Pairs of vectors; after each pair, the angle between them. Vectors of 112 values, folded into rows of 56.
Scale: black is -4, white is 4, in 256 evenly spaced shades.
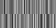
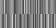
nearly opposite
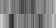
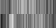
nearly opposite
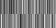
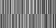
partly opposed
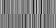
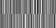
nearly opposite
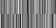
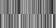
partly opposed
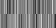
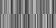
partly opposed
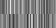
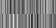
nearly opposite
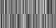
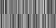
nearly parallel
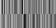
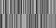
partly opposed
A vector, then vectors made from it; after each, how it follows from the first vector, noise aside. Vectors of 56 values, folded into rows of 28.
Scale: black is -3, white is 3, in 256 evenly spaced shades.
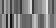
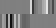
partly zeroed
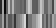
wrapped around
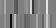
partly zeroed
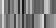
wrapped around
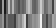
wrapped around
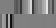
partly zeroed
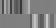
partly zeroed
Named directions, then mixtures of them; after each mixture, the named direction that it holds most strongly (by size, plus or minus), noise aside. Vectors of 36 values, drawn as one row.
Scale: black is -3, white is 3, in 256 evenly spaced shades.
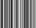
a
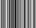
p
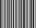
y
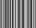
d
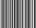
y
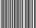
y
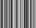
a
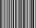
y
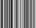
a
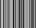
a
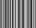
d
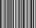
y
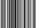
p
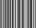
d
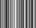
p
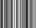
a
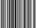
p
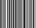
y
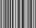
d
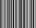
y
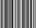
d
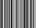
a
